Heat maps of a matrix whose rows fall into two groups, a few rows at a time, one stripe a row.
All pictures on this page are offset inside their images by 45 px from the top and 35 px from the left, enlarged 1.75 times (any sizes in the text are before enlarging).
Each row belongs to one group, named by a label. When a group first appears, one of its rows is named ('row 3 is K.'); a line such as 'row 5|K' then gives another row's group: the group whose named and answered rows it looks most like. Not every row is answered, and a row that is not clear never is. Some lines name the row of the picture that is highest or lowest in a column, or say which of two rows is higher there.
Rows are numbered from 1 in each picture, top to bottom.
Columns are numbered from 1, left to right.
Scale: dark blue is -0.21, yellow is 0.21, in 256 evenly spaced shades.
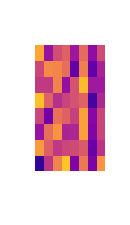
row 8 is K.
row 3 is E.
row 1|E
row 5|E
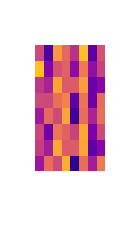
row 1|E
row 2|E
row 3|E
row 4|K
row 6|E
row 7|E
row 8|K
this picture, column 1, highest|2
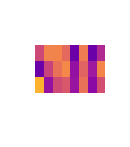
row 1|K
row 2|K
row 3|E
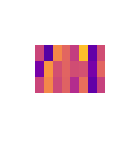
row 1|E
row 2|K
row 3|K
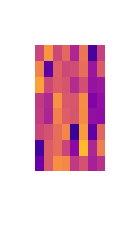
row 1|K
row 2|E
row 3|E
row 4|E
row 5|E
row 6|K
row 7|K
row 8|K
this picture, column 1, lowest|7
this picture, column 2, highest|1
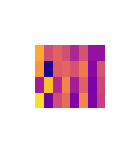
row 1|E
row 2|E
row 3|K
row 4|E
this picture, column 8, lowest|1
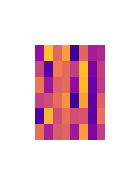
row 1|K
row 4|K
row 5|K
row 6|E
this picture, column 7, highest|1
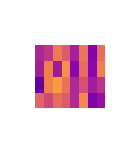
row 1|K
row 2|K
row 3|K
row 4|E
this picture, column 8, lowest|4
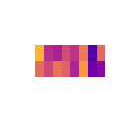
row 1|E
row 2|E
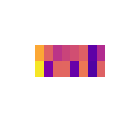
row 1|E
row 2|E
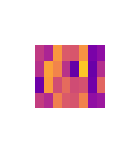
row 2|K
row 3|K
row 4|E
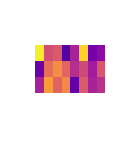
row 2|K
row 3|K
